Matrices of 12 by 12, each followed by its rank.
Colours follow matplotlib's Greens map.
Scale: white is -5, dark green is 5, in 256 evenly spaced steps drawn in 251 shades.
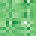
two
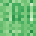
two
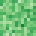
full rank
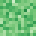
full rank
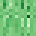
two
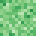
full rank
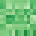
two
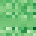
two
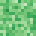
full rank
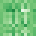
two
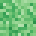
full rank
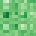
two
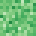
full rank
